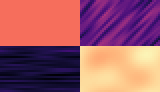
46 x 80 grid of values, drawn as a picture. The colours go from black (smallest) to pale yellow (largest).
The table splits into 2 rows of 2 panels. Panel 1,1: high, flat. Panel 1,2: low, slanting up to the right. Panel 2,1: very low, streaked across, faint in contrast. Panel 2,2: very high, smooth, faint in contrast.
